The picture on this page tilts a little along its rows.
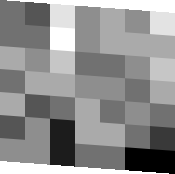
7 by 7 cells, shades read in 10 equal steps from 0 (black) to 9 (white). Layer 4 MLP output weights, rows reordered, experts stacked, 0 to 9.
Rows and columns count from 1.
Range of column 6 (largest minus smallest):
6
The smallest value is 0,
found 2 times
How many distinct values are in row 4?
3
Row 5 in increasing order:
3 4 4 4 5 6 6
